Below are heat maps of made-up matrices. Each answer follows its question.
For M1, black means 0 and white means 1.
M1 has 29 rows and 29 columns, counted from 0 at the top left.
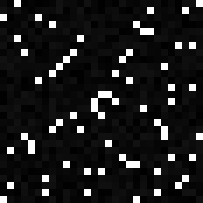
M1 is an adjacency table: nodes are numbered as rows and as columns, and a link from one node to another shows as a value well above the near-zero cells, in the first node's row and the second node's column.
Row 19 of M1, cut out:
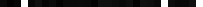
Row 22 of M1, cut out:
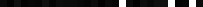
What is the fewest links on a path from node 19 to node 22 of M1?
5
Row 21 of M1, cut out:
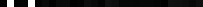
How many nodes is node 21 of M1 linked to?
2
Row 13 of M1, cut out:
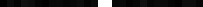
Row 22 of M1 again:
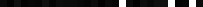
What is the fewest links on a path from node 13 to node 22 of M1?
3
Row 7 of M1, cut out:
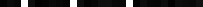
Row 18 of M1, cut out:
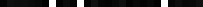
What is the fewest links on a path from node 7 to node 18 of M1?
1
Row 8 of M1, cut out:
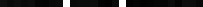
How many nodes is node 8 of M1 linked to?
2
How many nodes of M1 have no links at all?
0
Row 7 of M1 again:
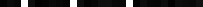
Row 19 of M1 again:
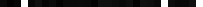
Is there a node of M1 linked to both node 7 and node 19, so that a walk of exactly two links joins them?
yes
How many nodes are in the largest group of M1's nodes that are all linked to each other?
2
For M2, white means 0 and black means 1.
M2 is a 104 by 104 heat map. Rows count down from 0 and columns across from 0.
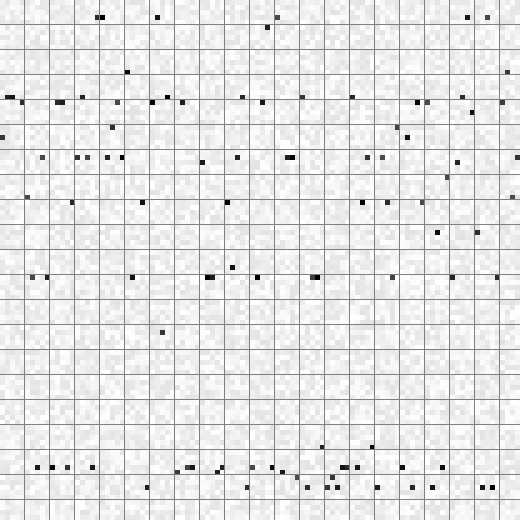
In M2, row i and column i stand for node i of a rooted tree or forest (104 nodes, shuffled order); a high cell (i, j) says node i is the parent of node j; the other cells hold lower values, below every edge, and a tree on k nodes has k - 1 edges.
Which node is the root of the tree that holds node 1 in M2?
3
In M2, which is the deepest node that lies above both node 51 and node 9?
55
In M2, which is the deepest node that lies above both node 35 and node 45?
40
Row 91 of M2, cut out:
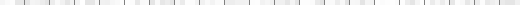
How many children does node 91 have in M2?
0
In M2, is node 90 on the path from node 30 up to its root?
no
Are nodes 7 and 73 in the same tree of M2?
yes
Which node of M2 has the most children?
93
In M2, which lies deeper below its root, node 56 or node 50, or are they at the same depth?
node 56
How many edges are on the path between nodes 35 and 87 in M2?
10
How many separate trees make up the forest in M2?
4
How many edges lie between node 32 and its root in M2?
6
